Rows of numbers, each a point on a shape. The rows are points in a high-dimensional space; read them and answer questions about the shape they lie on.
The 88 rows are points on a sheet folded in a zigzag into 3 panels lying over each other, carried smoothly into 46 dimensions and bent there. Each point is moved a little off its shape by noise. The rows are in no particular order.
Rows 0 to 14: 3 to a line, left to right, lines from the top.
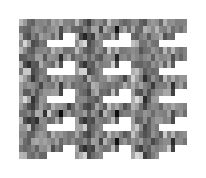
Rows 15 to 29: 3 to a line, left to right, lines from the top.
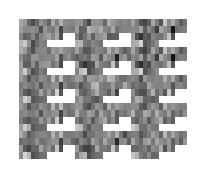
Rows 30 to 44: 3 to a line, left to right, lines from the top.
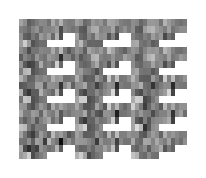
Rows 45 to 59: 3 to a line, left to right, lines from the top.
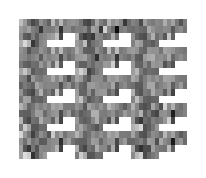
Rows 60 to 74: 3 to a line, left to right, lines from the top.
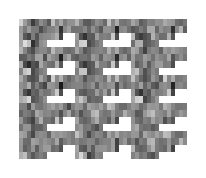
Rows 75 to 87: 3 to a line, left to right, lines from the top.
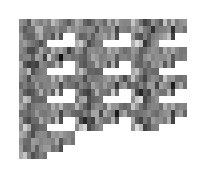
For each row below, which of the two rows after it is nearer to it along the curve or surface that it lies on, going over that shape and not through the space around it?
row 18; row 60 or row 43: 60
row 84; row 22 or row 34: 34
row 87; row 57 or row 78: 57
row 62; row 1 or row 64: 1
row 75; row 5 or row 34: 34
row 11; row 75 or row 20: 75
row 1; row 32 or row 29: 32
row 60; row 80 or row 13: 80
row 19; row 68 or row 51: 68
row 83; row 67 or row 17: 17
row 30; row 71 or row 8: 71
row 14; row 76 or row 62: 76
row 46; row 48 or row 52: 48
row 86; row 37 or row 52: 52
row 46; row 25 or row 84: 84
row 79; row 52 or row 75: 75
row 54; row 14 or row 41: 41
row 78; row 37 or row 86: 37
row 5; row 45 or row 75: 45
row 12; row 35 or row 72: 35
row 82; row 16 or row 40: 40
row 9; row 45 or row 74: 45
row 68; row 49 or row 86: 49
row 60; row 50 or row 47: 50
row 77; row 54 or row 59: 59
